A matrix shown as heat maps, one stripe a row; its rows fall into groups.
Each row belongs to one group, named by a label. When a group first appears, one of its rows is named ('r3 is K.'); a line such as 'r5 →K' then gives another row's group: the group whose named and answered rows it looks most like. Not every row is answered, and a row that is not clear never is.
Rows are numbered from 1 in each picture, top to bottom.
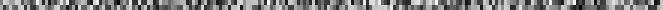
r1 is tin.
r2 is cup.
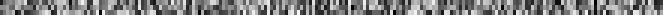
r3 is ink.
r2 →tin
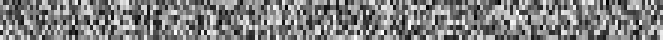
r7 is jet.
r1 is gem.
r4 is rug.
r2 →ink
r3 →jet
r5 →rug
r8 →cup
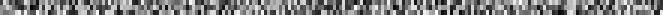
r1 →rug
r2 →ink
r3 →tin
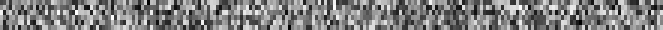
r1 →jet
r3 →gem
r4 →cup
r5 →cup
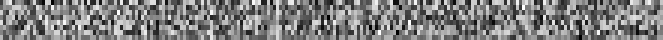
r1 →ink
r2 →tin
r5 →gem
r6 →rug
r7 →jet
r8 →cup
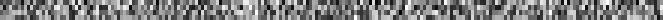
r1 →rug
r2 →gem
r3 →tin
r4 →ink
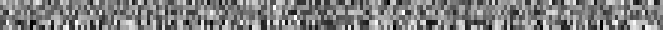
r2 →ink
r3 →cup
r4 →jet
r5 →ink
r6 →ink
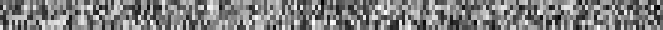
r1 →rug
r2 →jet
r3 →rug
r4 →tin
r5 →gem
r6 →gem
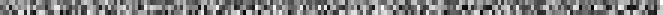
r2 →jet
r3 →cup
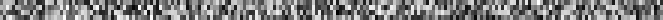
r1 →rug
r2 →tin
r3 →jet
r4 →gem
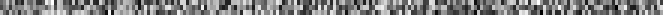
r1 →rug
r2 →jet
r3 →gem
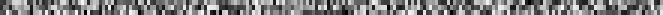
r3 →ink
